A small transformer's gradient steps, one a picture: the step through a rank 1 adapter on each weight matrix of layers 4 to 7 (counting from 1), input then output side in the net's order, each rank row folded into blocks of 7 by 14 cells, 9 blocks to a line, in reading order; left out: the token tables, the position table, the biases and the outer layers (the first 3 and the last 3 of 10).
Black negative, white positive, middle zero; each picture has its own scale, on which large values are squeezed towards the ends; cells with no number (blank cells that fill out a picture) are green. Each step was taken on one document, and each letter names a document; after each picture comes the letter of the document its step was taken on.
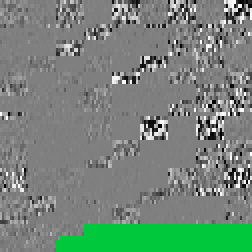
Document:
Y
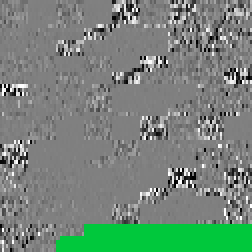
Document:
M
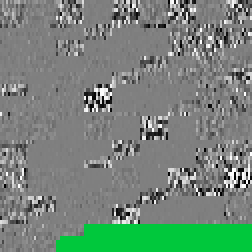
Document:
Y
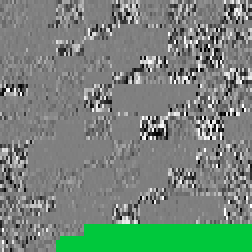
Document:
M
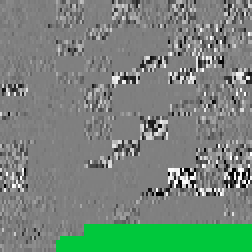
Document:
Y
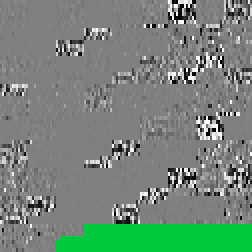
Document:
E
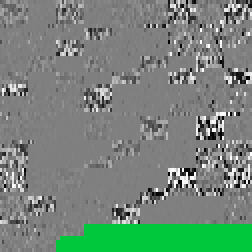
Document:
Y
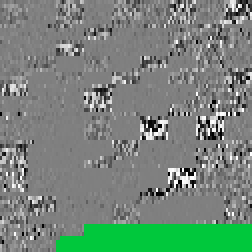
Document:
Y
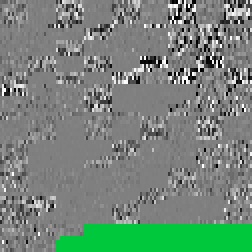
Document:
M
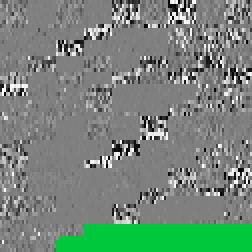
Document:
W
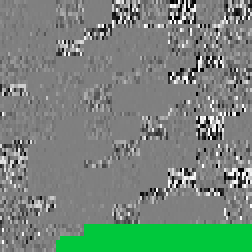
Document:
M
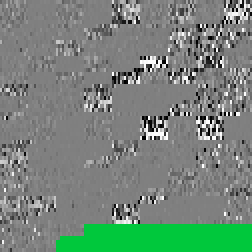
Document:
W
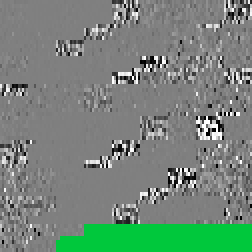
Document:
E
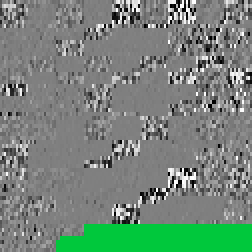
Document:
Y
